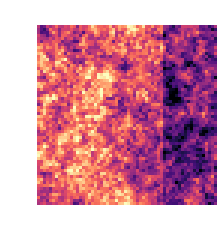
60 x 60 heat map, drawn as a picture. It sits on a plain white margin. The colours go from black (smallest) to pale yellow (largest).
Seam: vertical, 70% of the way across, the left part higher. Histogram: bell-shaped. Grain: blotchy.
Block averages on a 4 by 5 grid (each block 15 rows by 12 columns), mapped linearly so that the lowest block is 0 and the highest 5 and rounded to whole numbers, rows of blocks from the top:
33421 | 45311 | 45310 | 45311
